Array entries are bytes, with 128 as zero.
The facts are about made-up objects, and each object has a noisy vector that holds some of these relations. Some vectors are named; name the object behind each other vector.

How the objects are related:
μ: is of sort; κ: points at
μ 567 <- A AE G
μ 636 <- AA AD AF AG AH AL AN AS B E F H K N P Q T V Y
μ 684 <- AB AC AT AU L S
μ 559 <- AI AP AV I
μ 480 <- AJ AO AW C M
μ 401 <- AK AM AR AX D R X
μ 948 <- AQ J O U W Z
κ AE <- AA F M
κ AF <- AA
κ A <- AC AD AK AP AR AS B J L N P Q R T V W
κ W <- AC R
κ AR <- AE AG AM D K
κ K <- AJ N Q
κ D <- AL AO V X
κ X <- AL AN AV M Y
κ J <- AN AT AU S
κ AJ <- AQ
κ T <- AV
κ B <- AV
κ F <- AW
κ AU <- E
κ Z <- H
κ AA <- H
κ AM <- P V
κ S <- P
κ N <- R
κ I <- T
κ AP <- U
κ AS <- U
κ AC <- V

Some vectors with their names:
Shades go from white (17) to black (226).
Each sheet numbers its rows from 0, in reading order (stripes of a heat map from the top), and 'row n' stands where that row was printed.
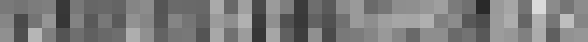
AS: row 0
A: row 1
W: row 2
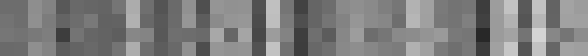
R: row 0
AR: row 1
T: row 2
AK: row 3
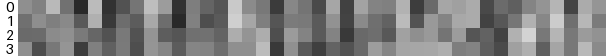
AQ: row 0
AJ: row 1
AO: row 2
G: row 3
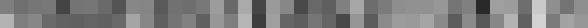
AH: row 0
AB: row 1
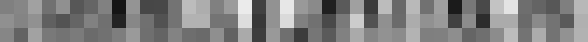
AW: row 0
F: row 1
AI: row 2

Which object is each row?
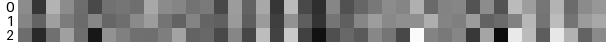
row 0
J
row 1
I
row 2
E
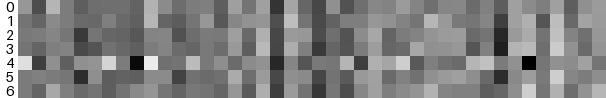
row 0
O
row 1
AX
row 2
AG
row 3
AN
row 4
Z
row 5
K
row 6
AV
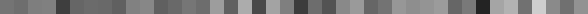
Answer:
P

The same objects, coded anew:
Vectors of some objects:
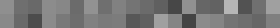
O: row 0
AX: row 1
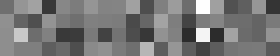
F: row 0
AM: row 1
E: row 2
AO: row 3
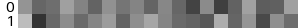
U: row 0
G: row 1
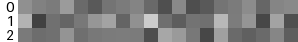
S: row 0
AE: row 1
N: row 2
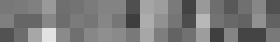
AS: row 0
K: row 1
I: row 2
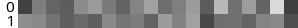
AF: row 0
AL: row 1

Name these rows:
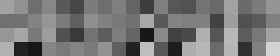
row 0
AT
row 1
AI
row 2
AU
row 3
AQ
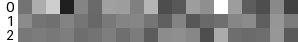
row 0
AW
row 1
AB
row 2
AH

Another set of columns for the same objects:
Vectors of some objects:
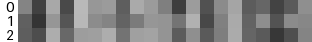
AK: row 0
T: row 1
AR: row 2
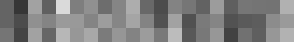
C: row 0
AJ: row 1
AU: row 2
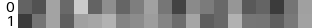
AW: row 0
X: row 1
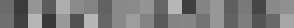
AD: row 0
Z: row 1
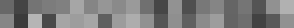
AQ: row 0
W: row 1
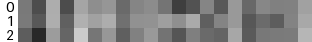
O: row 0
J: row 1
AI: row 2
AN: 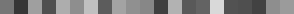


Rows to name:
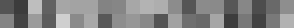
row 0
A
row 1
AT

